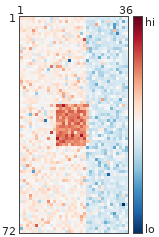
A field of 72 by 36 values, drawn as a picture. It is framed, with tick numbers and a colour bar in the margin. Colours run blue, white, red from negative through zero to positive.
Seam: vertical, 60% of the way across, the left part higher. Odd patch: higher, in the centre. Stripes: none. Ninth with the highest average: centre.
